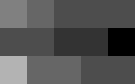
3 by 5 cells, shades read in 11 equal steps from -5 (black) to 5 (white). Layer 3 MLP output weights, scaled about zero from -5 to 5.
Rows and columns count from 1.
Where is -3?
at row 2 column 3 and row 2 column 4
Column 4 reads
-2 -3 -2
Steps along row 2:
same down same down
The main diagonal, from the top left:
0 -2 -1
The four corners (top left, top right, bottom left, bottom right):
0 -2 2 -2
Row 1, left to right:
0 -1 -2 -2 -2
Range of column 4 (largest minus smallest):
1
